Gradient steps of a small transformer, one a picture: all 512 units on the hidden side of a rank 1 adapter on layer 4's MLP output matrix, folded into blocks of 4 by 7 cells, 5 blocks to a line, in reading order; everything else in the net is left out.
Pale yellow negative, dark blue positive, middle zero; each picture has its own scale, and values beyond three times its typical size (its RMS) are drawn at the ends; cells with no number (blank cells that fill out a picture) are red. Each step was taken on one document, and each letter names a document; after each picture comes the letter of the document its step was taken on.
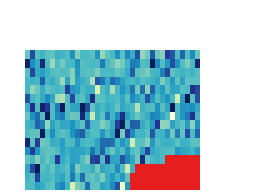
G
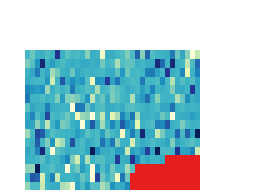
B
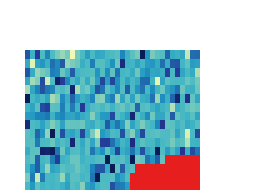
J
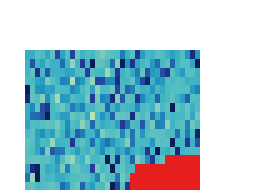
J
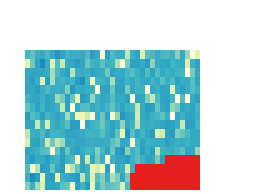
B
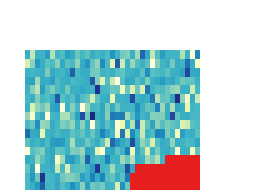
G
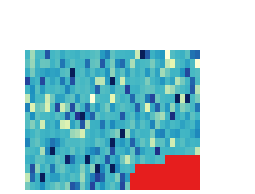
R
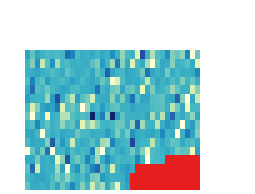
G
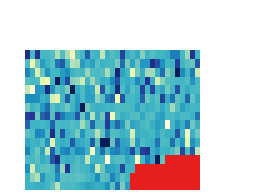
J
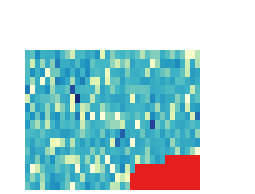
G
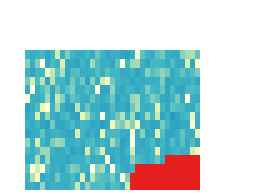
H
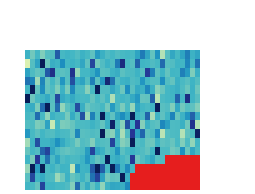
H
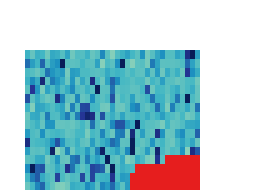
B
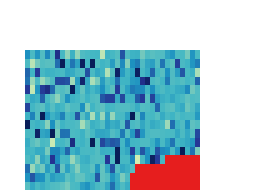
J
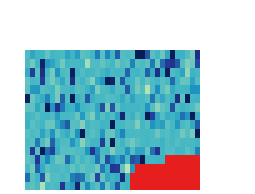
R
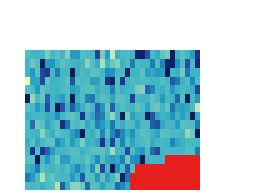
R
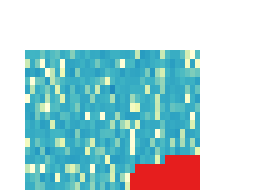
H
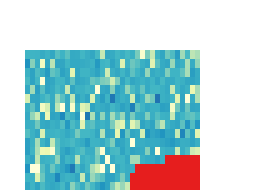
G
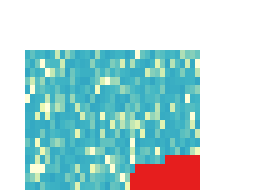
H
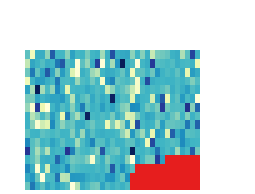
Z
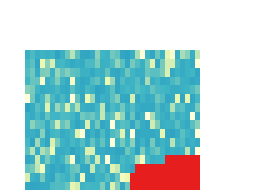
R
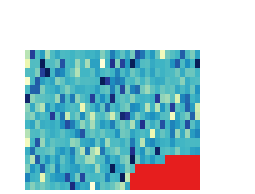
Z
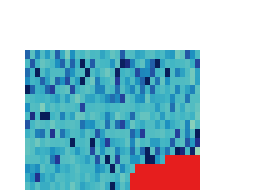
J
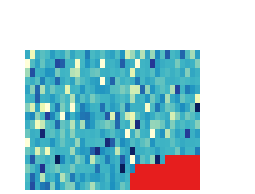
Z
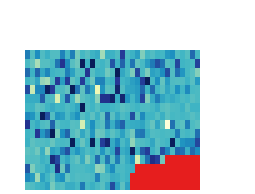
J
